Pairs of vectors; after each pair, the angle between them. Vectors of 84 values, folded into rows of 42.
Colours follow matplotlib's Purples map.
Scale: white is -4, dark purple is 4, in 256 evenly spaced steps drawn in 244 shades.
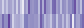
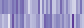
nearly opposite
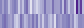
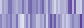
partly opposed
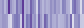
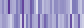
nearly parallel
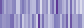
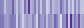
partly aligned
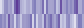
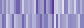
orthogonal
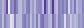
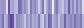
nearly opposite
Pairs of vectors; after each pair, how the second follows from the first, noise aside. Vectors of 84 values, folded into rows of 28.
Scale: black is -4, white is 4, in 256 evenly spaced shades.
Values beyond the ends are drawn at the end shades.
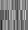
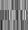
copied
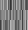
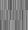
shrunk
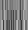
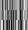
scaled up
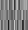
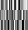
scaled up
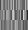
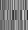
sign-scrambled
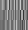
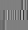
partly zeroed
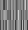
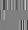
partly zeroed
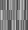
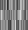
copied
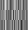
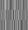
shrunk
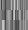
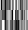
scaled up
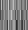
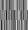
shuffled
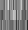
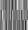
shuffled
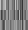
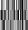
scaled up
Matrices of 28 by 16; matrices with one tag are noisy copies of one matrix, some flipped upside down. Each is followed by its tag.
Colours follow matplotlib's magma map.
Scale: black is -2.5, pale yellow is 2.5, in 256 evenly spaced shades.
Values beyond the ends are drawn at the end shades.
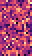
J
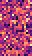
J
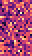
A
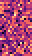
A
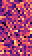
A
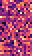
A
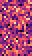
J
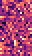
A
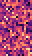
J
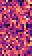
J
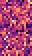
J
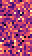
A
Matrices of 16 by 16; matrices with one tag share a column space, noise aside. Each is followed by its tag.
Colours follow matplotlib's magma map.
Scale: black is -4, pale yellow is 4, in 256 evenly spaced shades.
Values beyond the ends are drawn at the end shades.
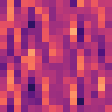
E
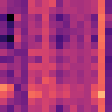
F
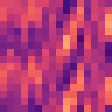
E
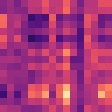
F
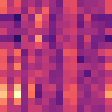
F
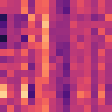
F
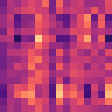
F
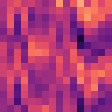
E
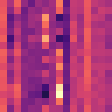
F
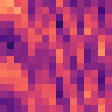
E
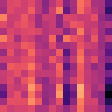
F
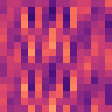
E
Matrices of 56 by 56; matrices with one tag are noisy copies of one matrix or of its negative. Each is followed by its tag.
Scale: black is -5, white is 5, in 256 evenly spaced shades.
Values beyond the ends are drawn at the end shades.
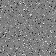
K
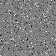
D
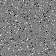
D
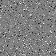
K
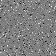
K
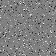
K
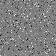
D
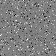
D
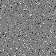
K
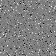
K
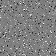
K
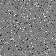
D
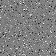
K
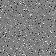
K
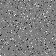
D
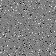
K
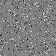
D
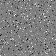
D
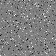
D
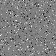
D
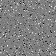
K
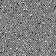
K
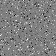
D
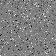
D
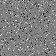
D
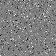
D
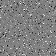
K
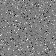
D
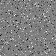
D
